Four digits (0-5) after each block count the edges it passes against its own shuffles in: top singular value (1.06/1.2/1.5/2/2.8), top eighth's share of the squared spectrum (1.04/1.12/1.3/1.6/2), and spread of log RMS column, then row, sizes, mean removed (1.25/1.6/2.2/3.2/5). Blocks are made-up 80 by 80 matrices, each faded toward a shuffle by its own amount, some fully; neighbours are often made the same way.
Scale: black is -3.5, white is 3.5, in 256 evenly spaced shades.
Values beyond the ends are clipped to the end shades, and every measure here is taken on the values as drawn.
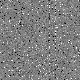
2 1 1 0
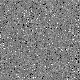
1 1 1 0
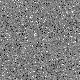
0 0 0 0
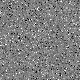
0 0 0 0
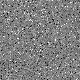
0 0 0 0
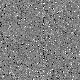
1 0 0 0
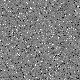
0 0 0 0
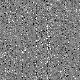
1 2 2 0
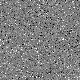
0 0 0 0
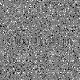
4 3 1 1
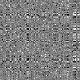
5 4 3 3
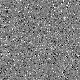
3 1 0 0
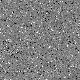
2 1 0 0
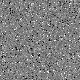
3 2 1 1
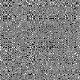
4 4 2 3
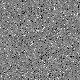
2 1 0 0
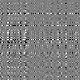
5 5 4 4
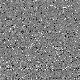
3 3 0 2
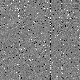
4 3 1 0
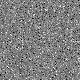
2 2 0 0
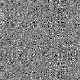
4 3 2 1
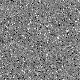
2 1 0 0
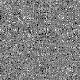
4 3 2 2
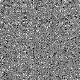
3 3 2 1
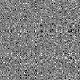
4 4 3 2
